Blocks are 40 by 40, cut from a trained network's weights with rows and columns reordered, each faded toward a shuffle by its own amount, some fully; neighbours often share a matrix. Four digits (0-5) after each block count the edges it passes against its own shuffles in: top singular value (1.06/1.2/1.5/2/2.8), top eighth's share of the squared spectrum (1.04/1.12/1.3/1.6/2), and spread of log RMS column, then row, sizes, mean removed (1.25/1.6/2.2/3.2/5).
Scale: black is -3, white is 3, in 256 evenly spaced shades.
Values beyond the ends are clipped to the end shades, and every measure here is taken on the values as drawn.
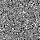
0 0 0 1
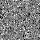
0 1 0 0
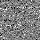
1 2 0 1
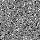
0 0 0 1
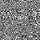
3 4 2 2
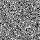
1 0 0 0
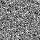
0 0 0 0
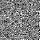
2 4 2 2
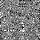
2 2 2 1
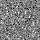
0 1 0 0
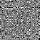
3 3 2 2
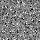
1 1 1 0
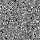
0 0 0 0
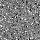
0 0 0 0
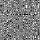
3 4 3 1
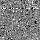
2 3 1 1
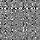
3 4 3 2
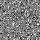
1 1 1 0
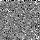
2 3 1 1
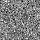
1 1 0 0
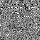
1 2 0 2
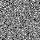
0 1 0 0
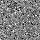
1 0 0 0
